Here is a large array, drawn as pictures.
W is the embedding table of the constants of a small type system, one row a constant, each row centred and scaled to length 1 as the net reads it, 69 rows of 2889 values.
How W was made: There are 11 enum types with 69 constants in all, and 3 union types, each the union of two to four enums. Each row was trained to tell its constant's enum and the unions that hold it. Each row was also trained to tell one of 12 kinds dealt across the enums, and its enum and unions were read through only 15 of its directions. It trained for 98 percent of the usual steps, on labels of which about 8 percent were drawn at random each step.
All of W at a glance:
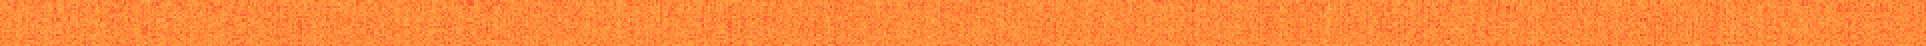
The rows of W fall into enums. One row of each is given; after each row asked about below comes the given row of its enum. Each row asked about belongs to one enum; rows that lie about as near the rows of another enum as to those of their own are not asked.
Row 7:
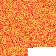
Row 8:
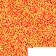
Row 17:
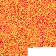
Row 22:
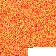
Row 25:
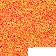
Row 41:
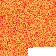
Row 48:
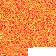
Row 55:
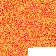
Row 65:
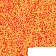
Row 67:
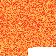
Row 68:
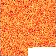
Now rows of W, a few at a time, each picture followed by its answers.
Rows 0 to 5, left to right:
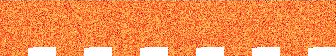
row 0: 7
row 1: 65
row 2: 67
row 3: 7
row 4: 8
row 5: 55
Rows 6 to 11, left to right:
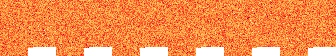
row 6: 8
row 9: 17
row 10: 22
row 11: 41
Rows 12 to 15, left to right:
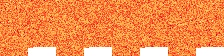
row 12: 8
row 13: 25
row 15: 68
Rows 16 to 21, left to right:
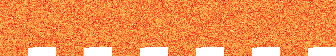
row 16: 65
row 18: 67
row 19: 25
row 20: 48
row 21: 55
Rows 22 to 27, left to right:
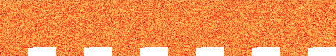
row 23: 8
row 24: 67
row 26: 65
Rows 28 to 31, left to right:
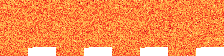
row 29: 22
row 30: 22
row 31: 41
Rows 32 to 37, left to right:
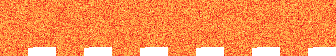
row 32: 65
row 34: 7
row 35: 25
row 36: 25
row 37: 25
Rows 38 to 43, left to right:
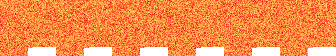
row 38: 41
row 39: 8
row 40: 67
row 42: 68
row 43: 8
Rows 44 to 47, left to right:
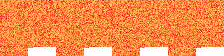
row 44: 22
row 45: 41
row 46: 68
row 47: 7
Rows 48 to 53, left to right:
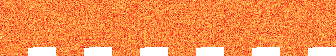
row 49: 25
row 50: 22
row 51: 7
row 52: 41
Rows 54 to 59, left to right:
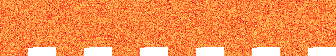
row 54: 41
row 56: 7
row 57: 8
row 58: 67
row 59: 55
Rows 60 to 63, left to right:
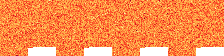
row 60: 25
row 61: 22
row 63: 22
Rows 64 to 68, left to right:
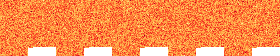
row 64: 55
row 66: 41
